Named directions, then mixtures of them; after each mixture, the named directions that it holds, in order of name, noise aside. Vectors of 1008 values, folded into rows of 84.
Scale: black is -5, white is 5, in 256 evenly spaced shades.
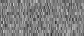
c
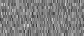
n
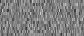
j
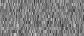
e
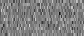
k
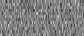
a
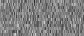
e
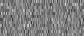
j, n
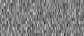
j, n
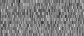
a, c, k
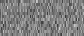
c, j, k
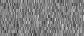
e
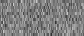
c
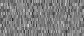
j, n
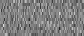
e, k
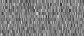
a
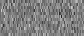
a, k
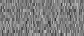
a, e, j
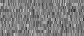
e, j, n
